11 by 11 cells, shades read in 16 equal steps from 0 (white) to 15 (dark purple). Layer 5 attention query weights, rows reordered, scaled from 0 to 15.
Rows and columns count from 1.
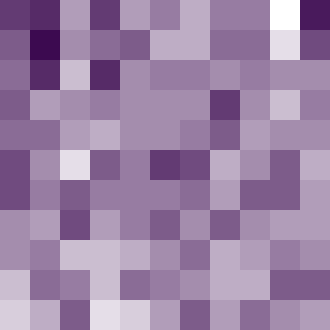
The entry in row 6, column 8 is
5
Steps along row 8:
down up down up up down up down down same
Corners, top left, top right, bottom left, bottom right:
12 14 3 6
